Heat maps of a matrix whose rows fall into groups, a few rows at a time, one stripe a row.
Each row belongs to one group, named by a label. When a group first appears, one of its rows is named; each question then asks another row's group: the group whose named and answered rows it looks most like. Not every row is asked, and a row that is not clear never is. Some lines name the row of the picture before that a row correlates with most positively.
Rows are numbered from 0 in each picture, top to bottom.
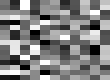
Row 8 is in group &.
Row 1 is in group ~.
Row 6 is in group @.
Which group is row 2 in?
@
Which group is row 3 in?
&
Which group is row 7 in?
@
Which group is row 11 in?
~
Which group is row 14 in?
&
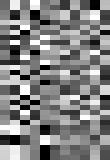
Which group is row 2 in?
@
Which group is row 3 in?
@
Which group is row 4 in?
&
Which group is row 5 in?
~
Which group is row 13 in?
&
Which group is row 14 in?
@
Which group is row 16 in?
&
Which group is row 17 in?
~
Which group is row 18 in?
~
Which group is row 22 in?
~
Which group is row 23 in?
@
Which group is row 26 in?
&
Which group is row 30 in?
&
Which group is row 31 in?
&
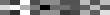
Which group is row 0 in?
~
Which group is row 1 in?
&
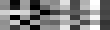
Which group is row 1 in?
@
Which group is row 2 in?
&
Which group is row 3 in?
@
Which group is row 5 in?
@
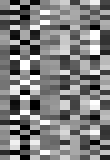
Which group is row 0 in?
@
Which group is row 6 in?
@
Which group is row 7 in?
@
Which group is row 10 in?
@
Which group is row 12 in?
~
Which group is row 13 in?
~
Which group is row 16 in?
~
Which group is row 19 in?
~
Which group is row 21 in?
@
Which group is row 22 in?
~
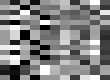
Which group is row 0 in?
@
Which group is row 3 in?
&
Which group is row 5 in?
&
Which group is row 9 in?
&
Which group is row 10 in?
@
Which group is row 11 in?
&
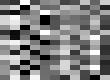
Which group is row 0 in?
~
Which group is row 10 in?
@
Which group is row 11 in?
&
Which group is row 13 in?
@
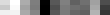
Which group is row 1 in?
&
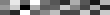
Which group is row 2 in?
~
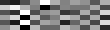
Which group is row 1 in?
&
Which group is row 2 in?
~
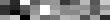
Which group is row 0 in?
~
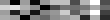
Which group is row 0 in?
@
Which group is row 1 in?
&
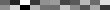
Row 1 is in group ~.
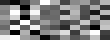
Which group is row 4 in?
~
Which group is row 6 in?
@
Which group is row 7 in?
&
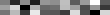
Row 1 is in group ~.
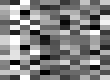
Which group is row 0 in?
~
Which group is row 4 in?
~
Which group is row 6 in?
@
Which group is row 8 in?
&
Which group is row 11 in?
&
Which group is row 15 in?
~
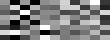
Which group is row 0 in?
@
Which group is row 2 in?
~
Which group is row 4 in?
@
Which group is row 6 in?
&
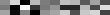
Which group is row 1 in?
~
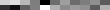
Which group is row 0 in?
&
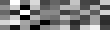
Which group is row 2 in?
~
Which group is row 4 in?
&
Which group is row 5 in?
@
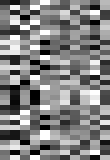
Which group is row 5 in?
~
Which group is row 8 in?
&
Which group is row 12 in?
@
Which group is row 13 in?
&
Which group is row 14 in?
@
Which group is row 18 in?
@
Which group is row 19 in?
@
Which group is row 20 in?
@
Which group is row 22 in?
~
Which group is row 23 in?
&
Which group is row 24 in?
~
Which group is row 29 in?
&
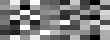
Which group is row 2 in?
~
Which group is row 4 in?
@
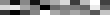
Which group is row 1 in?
&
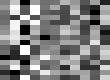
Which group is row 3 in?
~
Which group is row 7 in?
&
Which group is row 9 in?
~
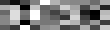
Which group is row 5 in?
~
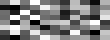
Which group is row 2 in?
~
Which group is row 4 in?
@
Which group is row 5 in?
&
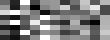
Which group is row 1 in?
@
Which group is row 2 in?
&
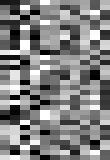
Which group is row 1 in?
~
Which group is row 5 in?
~
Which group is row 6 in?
@
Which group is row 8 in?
~
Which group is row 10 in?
&
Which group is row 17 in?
&
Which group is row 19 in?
@
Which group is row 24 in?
~
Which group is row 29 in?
~
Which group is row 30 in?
@
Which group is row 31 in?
&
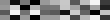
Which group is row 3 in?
@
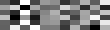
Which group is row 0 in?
~
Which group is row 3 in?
@
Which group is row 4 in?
~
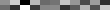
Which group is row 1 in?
~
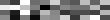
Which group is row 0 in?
~
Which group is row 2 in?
~
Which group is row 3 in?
@
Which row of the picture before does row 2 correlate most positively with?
1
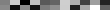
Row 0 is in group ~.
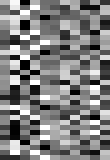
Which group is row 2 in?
~
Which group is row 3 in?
&
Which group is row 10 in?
&
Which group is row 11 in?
~
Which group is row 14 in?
@
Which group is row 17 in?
@
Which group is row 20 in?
@
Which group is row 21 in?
&
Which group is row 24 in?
@
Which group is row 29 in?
&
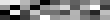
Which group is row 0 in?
&
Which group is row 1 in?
@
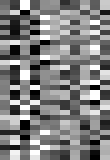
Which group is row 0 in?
~
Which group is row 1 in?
~
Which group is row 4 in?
@
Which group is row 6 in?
@
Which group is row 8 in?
&
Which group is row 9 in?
@
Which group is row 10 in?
@
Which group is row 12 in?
&
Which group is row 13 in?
@
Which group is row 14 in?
~
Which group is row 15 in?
~
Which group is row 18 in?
@
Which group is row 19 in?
@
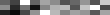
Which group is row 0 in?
~
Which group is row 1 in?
@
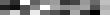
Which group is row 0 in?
~
